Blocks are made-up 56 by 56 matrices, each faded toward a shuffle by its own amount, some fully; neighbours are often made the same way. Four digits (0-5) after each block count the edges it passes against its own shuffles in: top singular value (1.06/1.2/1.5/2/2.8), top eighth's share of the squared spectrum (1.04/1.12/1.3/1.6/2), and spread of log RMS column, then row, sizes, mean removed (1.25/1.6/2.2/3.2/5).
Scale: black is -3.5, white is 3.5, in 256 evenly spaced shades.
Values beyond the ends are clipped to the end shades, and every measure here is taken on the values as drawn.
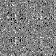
3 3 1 1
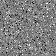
0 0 0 0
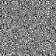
4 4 2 2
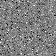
0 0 0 0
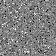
0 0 0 0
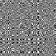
4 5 3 3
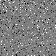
1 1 0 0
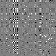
5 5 3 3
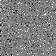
2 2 0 0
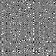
4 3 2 1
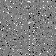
3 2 1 0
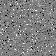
1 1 0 0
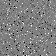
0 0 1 0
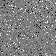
1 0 0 0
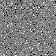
3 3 1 1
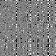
5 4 3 2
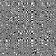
4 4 3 2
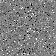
1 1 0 0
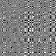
5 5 3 3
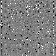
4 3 2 0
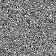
0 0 0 0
